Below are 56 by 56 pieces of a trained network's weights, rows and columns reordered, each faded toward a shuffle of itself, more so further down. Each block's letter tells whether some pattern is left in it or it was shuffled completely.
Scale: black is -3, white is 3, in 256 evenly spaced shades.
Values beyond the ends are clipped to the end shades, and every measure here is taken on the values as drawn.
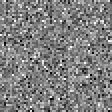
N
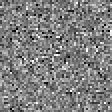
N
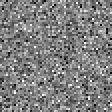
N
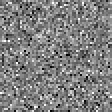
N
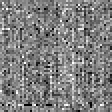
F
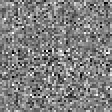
F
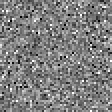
N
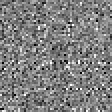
F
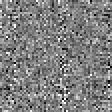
F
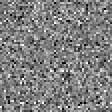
F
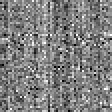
F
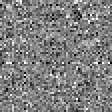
F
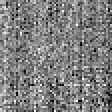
F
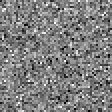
N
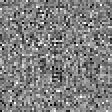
F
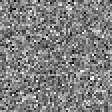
N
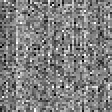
F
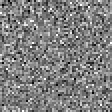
N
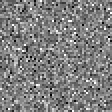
N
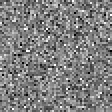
N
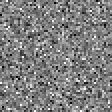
N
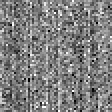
F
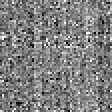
F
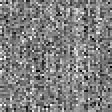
F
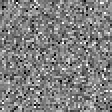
N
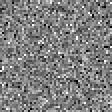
N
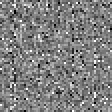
F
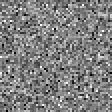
N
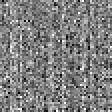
F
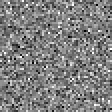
N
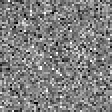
N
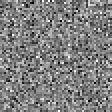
F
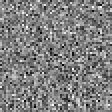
F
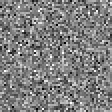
N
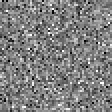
N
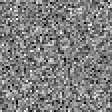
N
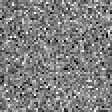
N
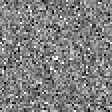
N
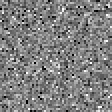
N
